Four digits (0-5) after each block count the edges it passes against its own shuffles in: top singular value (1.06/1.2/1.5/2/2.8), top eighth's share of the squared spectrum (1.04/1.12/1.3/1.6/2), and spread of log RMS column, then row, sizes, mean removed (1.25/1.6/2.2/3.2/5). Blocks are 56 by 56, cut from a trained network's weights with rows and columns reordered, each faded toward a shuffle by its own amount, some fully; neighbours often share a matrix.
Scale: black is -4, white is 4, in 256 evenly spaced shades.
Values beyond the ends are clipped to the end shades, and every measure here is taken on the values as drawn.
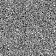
1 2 0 0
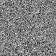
0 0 0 0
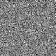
2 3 1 1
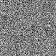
2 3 1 1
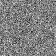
0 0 0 0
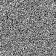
1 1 0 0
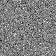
0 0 0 0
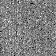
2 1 0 1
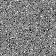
0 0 0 0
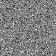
1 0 0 0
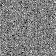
1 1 0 0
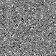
1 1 1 1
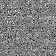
1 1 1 0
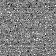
2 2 1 0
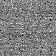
2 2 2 0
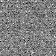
1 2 1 0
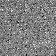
0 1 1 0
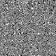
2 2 1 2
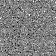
1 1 0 0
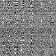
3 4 3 1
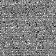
2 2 2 0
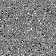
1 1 0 0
